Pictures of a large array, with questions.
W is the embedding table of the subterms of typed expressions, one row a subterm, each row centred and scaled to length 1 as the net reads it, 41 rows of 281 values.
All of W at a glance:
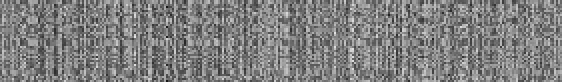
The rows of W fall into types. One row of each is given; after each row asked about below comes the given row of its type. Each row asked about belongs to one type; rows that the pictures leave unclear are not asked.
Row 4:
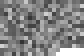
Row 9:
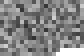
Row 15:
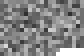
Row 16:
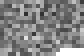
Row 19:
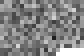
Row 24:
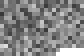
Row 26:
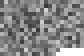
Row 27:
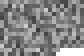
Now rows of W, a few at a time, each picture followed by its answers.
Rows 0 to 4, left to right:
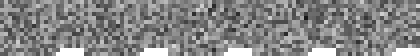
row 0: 26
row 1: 26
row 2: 16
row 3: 16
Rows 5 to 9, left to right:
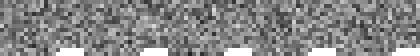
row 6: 15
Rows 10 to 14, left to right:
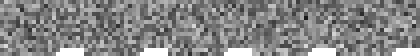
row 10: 9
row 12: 27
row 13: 24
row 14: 15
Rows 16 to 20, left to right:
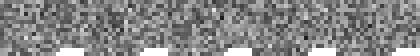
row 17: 26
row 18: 24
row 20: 26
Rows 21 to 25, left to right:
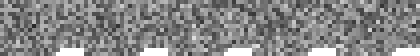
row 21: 26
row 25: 9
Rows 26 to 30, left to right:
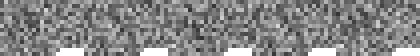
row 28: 9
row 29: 27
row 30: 24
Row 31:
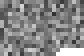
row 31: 27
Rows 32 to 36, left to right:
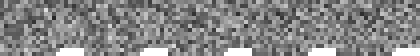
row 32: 24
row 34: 15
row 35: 19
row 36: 19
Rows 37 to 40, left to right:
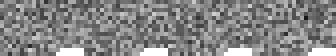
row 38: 4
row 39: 4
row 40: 16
